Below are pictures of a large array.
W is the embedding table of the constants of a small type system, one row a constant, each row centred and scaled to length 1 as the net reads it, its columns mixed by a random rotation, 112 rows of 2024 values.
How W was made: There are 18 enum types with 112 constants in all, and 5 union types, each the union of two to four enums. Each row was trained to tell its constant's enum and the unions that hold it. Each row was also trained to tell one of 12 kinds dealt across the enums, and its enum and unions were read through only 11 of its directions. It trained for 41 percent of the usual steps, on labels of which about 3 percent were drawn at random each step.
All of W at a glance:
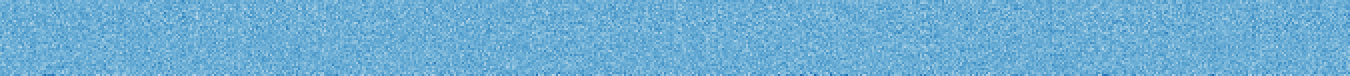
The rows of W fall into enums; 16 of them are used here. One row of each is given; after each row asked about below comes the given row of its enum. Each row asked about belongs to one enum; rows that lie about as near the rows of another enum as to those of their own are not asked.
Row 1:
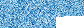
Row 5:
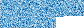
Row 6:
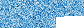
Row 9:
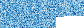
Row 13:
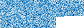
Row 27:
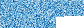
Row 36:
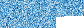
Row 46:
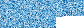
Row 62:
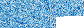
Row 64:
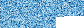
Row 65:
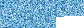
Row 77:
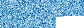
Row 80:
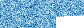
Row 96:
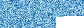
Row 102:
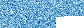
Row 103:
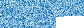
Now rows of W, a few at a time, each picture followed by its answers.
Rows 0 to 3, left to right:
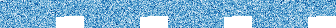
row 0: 80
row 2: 5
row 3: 36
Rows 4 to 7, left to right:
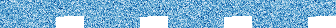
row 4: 103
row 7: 62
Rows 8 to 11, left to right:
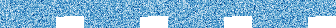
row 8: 102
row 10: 5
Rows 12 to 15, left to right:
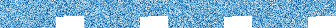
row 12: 13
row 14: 13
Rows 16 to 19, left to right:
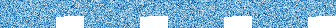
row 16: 62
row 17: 77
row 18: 5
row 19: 1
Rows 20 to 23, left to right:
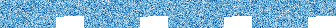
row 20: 103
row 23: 46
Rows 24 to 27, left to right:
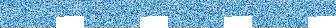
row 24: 46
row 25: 77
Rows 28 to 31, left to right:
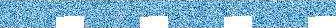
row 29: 5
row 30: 80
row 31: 80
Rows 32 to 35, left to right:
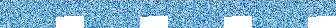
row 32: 36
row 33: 46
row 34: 65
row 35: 65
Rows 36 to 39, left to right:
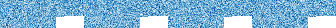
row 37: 5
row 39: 102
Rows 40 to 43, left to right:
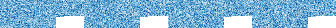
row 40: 64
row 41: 27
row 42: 13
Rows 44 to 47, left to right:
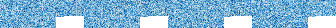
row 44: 102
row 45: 46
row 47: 103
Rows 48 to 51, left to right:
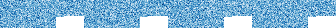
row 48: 1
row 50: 1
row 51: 27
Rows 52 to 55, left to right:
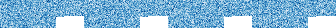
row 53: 102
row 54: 13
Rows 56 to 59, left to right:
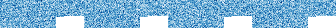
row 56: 64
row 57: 62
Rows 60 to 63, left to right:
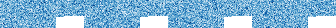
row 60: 65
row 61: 27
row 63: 27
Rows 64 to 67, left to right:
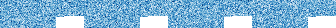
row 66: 36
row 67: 102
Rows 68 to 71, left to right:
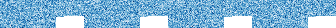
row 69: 103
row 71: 77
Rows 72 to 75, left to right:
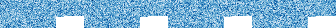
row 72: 13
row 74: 77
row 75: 77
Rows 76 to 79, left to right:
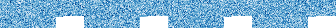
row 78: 102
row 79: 36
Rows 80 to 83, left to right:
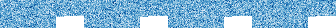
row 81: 65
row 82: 46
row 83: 36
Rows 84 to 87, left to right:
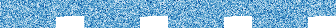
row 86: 65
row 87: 1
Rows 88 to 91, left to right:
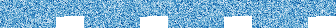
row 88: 96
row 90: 27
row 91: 5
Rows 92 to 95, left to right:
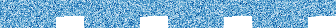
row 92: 80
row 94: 80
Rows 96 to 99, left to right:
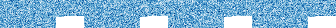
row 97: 62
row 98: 103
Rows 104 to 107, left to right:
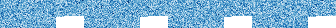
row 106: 65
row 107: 27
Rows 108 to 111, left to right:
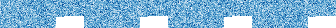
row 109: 46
